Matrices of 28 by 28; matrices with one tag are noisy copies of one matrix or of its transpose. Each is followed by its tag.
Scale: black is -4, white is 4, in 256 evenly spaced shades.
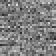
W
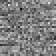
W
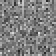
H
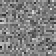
H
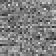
W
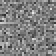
H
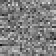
W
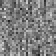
W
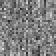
W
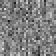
W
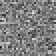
H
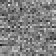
W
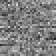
W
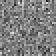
H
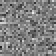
H
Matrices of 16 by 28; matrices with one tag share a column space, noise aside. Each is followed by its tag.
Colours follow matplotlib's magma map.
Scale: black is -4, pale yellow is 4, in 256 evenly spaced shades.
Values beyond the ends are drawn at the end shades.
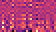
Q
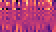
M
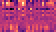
M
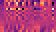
M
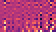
Q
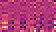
Q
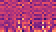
Q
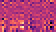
Q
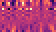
M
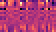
M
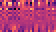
M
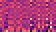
Q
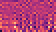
Q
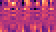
M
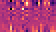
M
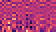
Q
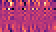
M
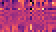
M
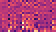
Q
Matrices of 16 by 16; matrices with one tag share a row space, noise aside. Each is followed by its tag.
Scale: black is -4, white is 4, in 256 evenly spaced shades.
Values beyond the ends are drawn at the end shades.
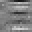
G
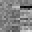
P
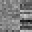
P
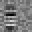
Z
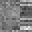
P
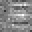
G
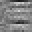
G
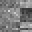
P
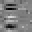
Z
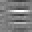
G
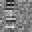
Z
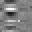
Z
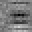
G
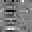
Z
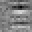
G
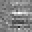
G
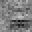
G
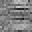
G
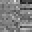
P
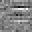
G
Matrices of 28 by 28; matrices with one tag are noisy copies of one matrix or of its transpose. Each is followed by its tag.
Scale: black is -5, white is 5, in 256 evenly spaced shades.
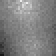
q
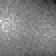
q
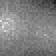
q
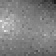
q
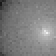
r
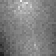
q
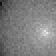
r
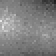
q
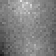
q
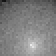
r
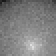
r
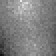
q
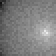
r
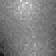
q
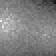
q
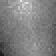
q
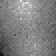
q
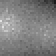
q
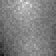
q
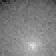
r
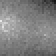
q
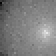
r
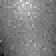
q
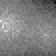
q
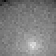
r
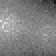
q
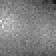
q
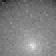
r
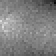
q
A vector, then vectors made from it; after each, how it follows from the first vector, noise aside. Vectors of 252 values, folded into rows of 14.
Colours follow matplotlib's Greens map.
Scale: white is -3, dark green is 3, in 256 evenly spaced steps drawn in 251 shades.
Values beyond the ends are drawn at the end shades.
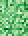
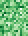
reversed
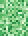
sign-scrambled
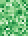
sign-scrambled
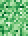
reversed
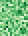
sign-scrambled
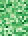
sign-scrambled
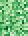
sign-scrambled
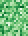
reversed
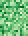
reversed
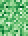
reversed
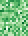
sign-scrambled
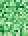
reversed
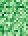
reversed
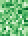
sign-scrambled
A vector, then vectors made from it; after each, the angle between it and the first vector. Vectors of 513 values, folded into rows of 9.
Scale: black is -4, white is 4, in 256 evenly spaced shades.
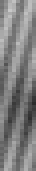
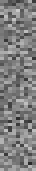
orthogonal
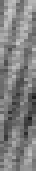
nearly parallel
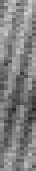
nearly parallel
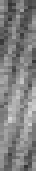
nearly opposite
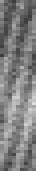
nearly opposite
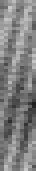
nearly parallel
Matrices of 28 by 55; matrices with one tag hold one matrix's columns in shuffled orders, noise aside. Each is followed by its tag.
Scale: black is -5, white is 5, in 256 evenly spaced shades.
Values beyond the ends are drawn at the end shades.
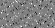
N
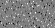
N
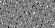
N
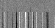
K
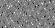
N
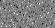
N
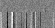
K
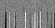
K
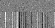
K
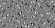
N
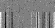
K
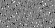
N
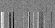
K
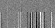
K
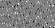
N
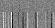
K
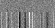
K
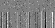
K
